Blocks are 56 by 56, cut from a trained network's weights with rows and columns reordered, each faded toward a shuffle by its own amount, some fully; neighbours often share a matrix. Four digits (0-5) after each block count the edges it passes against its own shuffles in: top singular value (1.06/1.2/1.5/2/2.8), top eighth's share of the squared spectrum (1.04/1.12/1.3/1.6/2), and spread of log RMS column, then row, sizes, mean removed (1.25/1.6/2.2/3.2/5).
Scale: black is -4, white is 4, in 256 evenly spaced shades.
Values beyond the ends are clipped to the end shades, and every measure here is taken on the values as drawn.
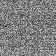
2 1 0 0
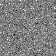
2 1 0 0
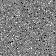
0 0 0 0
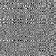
4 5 2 3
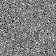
2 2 0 0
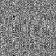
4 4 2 2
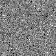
2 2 1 0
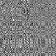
4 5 2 2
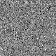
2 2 0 0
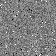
0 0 0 0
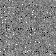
2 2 0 1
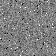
0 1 0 0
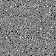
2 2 0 1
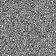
0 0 0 0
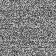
1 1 0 0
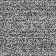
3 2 0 0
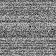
4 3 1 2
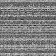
5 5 1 3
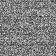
2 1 0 0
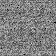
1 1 0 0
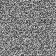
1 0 0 0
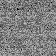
1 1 0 0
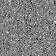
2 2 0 0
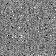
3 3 0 1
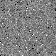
0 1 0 0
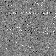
2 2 0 1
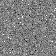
1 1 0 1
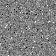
1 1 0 0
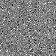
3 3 1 1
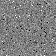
2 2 0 0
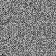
3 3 0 1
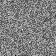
1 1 0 0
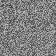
0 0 0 0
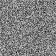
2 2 0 0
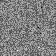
0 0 0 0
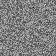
0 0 0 0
